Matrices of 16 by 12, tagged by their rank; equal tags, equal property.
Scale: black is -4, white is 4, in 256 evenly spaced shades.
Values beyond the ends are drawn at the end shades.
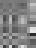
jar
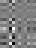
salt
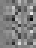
jar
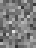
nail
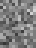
nail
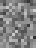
nail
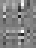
jar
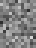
nail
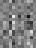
jar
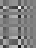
salt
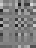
jar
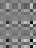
salt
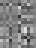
jar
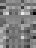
jar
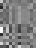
jar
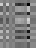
salt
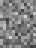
nail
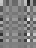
salt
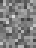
nail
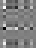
salt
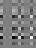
salt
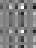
salt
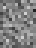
nail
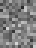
nail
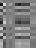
salt
